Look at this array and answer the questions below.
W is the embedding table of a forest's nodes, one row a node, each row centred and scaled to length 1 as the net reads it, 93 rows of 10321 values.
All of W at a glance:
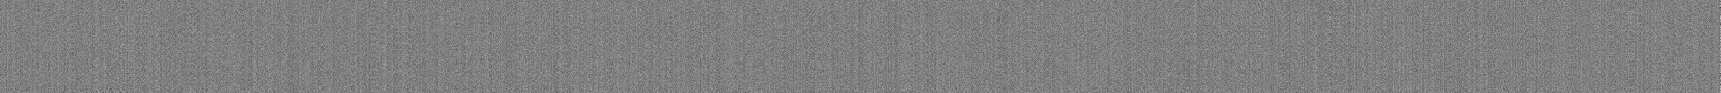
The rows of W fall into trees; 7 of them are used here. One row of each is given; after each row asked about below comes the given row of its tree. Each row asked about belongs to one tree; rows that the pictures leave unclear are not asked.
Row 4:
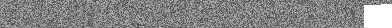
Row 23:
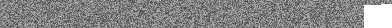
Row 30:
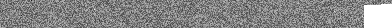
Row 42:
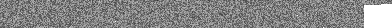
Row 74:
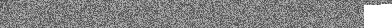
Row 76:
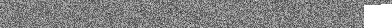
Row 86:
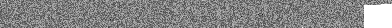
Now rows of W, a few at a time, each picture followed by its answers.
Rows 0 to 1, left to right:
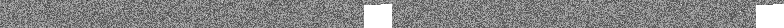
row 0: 23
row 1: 76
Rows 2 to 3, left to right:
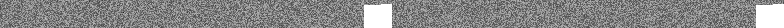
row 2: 86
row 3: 42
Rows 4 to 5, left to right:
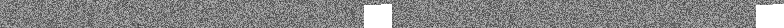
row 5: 86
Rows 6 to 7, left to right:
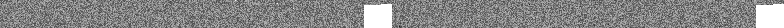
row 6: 74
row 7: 42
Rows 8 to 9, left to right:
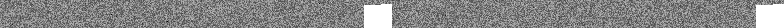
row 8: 76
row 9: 74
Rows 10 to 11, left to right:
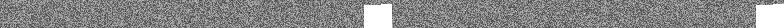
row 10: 74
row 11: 30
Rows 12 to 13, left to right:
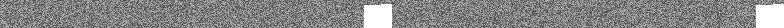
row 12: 4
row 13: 23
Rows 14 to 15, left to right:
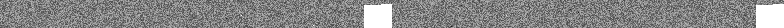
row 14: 42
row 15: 74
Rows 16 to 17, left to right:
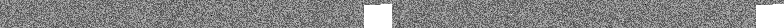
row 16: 30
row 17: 30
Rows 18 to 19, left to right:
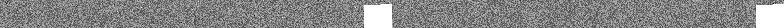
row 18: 23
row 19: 30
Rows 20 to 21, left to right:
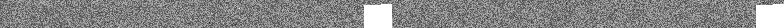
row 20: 74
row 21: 30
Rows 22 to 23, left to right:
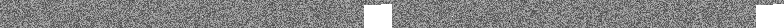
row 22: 23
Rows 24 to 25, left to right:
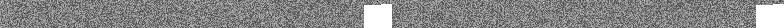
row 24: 76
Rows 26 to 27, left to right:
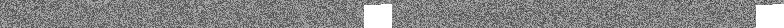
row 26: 4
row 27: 23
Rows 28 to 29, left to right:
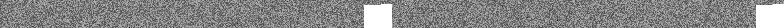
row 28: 74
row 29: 30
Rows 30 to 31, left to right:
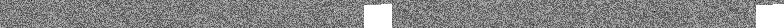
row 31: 4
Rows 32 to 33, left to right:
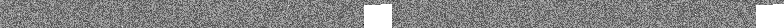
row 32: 76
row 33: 74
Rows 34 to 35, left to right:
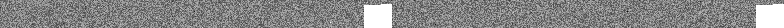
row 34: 74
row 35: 42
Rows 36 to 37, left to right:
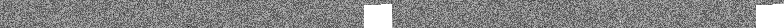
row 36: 42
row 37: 30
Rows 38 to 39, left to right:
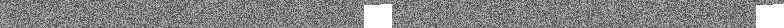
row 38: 4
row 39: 76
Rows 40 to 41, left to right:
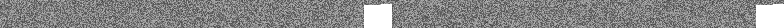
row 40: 30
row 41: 74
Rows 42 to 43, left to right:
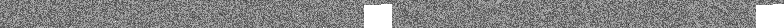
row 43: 4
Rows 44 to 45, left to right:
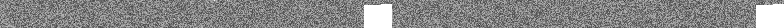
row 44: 4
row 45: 76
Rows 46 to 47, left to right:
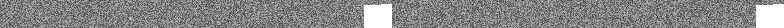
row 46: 86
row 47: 74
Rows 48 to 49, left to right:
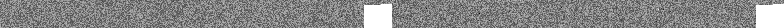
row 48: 30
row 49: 86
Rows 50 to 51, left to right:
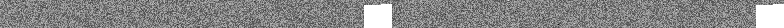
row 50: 76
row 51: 74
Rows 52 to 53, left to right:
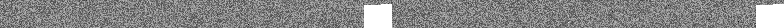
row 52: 42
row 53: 30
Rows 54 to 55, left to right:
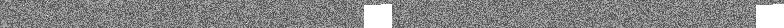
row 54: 4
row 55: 30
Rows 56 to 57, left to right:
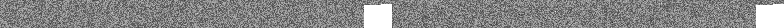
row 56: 4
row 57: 74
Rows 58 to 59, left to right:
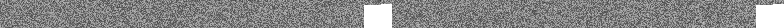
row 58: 30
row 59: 23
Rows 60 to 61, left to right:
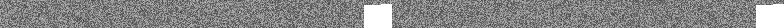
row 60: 76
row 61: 42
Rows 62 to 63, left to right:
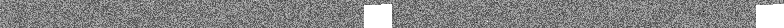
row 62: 76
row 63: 86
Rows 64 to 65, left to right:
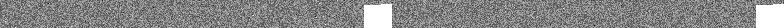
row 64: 86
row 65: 42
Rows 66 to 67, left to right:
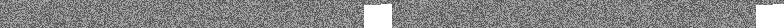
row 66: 74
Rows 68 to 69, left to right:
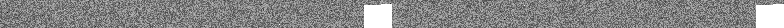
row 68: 86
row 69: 4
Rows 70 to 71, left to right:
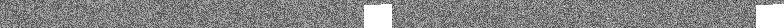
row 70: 4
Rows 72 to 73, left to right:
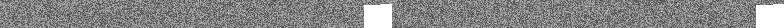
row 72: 23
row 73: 42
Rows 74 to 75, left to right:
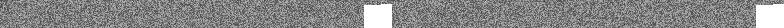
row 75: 74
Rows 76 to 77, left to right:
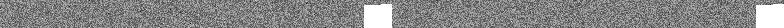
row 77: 4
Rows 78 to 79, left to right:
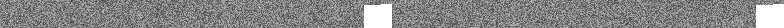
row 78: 30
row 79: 74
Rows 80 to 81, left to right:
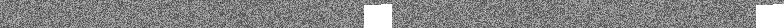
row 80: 42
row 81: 76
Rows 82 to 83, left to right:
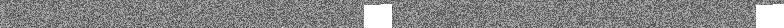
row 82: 4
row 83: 74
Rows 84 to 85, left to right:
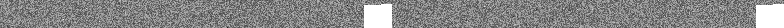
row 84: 42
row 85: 4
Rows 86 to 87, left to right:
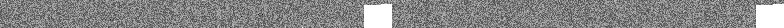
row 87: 30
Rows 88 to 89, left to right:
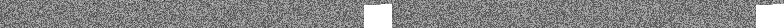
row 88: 86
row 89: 86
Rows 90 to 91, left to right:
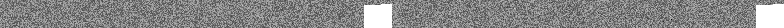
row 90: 76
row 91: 4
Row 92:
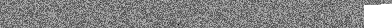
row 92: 30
